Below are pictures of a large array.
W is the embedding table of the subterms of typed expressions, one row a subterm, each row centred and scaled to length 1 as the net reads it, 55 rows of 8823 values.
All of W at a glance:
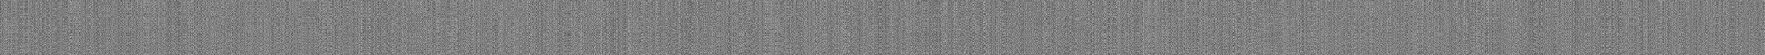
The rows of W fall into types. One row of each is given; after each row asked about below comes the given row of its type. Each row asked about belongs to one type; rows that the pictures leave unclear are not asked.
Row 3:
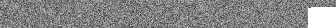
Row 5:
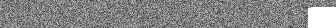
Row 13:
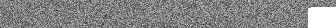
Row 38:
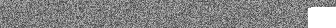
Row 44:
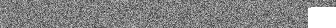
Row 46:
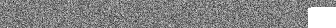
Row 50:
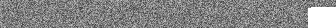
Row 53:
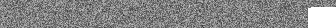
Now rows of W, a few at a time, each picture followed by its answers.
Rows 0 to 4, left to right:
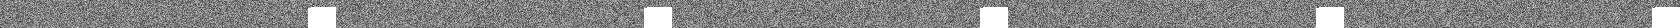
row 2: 3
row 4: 3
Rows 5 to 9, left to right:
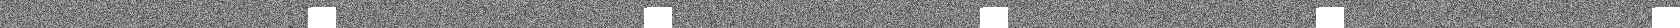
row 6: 3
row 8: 5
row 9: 5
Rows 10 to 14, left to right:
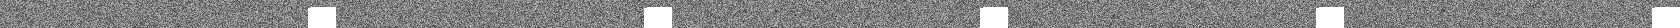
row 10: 46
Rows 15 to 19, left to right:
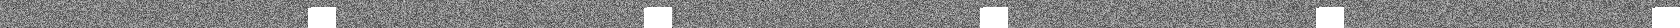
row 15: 5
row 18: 53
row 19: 53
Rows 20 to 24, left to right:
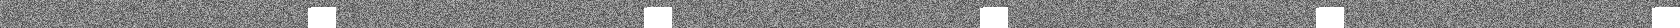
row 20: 50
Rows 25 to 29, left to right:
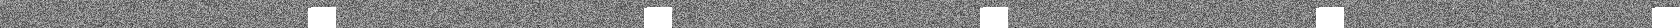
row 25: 38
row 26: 53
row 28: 5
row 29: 50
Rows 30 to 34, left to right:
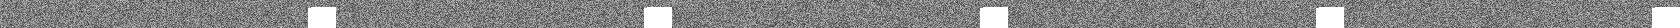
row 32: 38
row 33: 13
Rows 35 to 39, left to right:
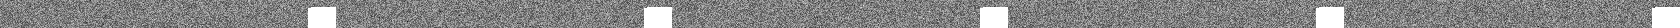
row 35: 13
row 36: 3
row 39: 50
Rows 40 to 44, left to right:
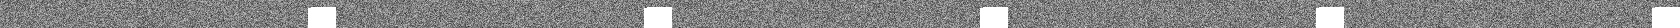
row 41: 3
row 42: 5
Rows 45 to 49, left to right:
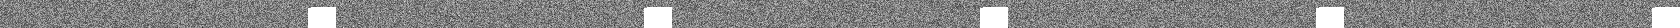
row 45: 13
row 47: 53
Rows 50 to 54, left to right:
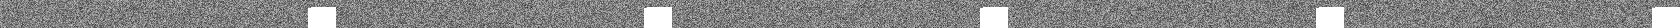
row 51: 13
